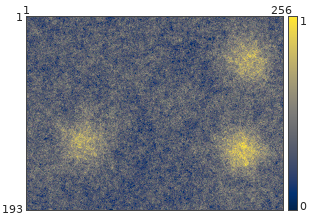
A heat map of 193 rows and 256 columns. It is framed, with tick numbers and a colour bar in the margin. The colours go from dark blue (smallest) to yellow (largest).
Average level on the scale: 40%. Grain: blotchy. Mirror symmetry: none. Bumps: three. Odd rows or columns: none.
